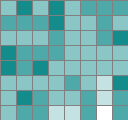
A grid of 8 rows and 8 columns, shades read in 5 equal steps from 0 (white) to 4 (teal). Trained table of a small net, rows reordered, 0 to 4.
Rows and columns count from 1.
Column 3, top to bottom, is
2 3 2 3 4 2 3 3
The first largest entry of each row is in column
2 4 8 1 1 8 2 2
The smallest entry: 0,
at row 8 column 7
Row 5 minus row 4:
0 0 1 -1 0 0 0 0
